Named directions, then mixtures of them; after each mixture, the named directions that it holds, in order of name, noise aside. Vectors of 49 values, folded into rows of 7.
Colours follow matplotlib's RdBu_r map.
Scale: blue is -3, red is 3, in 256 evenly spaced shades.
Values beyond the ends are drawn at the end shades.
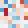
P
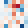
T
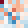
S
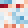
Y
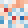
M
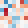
P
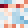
Y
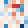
T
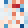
T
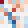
S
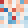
P, S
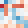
P, Y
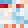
Y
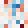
T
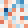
M, P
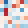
P, T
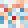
M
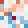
M, S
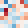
P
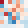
S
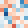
P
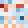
M, Y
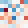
P, S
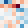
T, Y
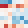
Y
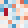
P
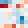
Y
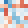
P, Y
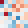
P, S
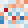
M
